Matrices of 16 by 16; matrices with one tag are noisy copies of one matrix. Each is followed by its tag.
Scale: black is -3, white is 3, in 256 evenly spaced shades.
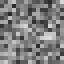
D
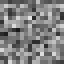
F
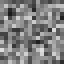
F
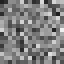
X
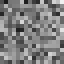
X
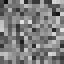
X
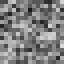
D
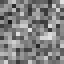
D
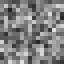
F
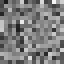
X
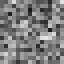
D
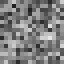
D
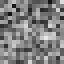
D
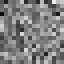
X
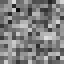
D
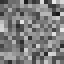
X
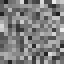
X
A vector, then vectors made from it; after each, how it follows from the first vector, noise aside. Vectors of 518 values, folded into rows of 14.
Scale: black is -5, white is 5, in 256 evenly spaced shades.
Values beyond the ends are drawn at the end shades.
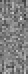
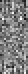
scaled up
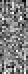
scaled up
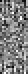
scaled up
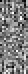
scaled up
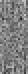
negated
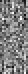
scaled up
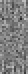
negated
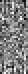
scaled up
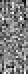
scaled up
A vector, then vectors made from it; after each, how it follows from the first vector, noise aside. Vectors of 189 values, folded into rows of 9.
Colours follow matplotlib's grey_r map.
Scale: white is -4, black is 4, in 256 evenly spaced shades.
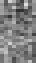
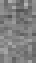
shrunk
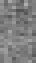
shrunk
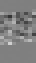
partly zeroed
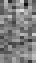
negated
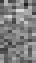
negated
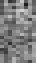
negated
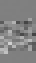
partly zeroed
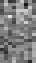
negated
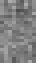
shrunk
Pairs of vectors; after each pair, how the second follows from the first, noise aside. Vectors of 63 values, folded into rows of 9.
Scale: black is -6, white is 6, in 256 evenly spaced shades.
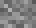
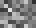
scaled up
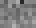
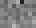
copied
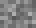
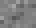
partly zeroed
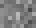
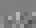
partly zeroed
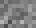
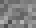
copied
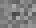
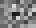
scaled up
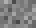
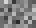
scaled up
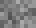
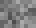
copied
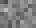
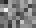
scaled up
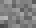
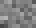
copied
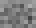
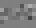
partly zeroed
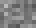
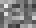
scaled up
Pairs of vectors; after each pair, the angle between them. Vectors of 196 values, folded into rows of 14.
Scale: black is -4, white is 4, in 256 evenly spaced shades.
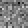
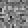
partly aligned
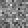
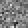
partly aligned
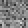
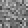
nearly opposite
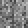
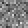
partly opposed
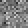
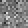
nearly parallel
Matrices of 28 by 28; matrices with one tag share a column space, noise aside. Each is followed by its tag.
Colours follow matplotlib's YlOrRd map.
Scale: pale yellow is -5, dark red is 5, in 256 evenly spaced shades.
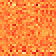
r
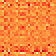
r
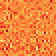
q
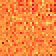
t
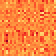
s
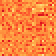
t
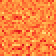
q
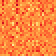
t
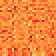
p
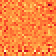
r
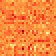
q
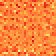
r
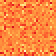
r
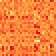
q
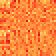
s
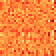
s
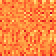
s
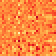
q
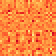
s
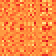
t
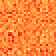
s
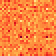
p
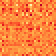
t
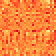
s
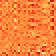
r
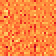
q
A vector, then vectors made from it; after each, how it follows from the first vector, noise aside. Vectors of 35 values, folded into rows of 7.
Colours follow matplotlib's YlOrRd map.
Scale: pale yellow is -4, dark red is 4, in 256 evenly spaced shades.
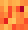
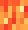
negated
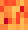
reversed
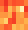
negated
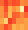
negated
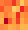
reversed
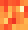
negated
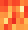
negated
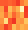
negated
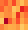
reversed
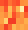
negated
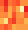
negated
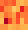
reversed
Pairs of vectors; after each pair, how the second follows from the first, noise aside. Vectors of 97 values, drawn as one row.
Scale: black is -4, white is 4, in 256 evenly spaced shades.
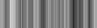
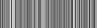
sign-scrambled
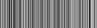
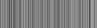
shrunk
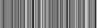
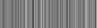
shrunk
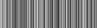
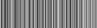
sign-scrambled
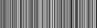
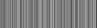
shrunk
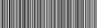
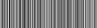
copied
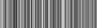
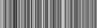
copied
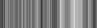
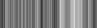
copied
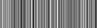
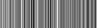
sign-scrambled
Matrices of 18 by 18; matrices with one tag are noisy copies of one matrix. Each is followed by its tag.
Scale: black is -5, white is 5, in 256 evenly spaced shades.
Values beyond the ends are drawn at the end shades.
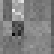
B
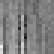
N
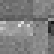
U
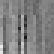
N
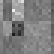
B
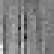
N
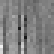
N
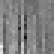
N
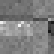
U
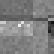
U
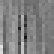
N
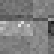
U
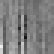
N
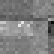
U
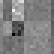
B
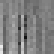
N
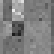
B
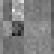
B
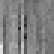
N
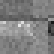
U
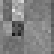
B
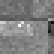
U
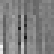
N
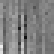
N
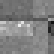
U
